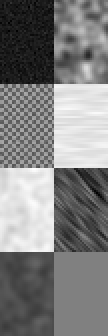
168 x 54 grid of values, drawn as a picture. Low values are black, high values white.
The table splits into 4 rows of 2 panels. Panel 1,1: very low, fine-grained, faint in contrast. Panel 1,2: middling, blotchy, strong in contrast. Panel 2,1: middling, checkered, strong in contrast. Panel 2,2: very high, streaked across, faint in contrast. Panel 3,1: very high, blotchy, faint in contrast. Panel 3,2: low, slanting down to the right. Panel 4,1: low, blotchy, faint in contrast. Panel 4,2: middling, flat.
